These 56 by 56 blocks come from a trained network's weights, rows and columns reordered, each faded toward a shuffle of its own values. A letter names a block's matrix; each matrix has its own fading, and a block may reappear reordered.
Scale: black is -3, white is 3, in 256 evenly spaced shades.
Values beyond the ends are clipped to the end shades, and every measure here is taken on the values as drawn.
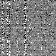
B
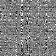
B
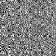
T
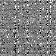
B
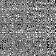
B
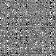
B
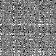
B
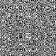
T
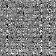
B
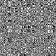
T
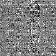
B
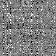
B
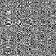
T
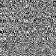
T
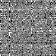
B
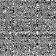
B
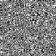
T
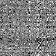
B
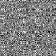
T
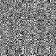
T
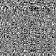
T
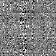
B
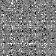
B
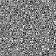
T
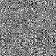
T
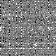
B
